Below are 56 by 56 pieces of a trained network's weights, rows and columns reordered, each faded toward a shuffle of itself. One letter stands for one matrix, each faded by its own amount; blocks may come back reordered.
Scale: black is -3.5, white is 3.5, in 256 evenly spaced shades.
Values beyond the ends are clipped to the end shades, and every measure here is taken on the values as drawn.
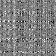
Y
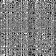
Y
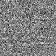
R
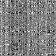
Y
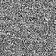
R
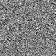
R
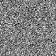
R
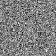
R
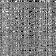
Y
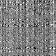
Y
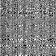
Y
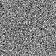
R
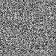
R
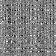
Y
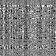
Y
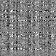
Y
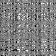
Y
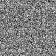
R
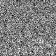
R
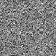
R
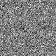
R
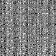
Y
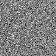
R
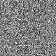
R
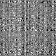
Y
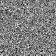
R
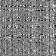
Y
